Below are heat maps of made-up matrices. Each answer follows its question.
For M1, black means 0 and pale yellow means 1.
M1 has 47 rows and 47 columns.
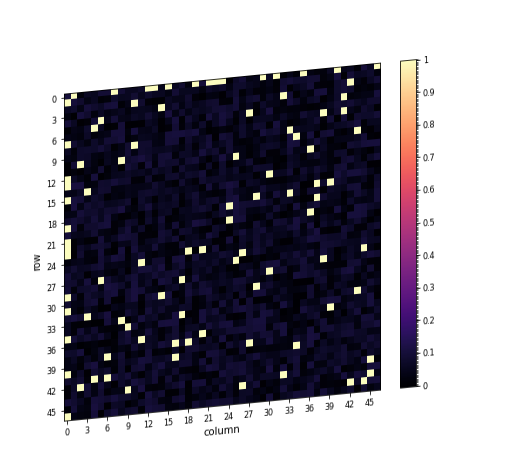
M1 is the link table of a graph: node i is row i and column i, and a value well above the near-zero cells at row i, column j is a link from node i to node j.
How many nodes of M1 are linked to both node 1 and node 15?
1
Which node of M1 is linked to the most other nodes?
node 0
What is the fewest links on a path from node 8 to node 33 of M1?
1
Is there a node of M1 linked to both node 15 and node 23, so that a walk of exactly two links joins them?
yes
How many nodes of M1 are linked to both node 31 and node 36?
0
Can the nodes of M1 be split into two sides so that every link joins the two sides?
yes
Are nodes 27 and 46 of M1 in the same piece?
no
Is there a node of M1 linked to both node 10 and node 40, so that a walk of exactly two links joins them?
no
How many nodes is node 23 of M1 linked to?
1
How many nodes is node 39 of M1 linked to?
2
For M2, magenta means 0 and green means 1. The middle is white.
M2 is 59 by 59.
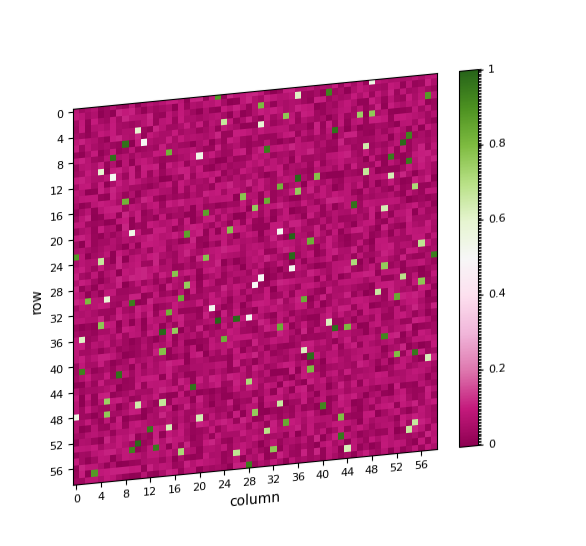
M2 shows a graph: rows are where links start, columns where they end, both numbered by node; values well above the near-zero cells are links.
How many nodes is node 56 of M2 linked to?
2
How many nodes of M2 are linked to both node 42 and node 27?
0
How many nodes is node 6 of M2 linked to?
2
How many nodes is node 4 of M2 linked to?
3
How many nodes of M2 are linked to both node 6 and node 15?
1
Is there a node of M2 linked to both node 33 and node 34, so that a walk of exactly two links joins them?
no
